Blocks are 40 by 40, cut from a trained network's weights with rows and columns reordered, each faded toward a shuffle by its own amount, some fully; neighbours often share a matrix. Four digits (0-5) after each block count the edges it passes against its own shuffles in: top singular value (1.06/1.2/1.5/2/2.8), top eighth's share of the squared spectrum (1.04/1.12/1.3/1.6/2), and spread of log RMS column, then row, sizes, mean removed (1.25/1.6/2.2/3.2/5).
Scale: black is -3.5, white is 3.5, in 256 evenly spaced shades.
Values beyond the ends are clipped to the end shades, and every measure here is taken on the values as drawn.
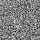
1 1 0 0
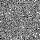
0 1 0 0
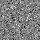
1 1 0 0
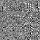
3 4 2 1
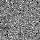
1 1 0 0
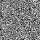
2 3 1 1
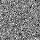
0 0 0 0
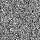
0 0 0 0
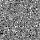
2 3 0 1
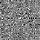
3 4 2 2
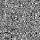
3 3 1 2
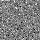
0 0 0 0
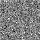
0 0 0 0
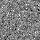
0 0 0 0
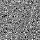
2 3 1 1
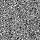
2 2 0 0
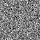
0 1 0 0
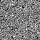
0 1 0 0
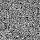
1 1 0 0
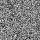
0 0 0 0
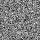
0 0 0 0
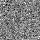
1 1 0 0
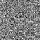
3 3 0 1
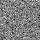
0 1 0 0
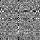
3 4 1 2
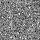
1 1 0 0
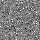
1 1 0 0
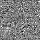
2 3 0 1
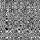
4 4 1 2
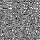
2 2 1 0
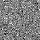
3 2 1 0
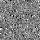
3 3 0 1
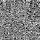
2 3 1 1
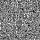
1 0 0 0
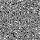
2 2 0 0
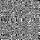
3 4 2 2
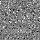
1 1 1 0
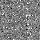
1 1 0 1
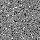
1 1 0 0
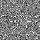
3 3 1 1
